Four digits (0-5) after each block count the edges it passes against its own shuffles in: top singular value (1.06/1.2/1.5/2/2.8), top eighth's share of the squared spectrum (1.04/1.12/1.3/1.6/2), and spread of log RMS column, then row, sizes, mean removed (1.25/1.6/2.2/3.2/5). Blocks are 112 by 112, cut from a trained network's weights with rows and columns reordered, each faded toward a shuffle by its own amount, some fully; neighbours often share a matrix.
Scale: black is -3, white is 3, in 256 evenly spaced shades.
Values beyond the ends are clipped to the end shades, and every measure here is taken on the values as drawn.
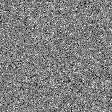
0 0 0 0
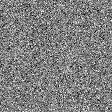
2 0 0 0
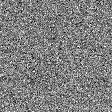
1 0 0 0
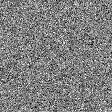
2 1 0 0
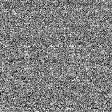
3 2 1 1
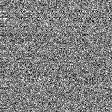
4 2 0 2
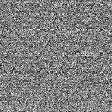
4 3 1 2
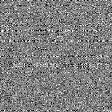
4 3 0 3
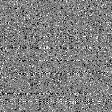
4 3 0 3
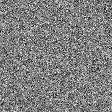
1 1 0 0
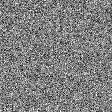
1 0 0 0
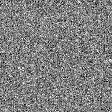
2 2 0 1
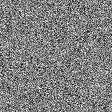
0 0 0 0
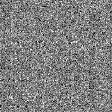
2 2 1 2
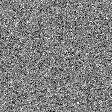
0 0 0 1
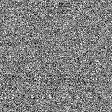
3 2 0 1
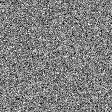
0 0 0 0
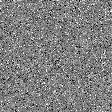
2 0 0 0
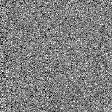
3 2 2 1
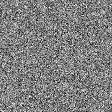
2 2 0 0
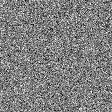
0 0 0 0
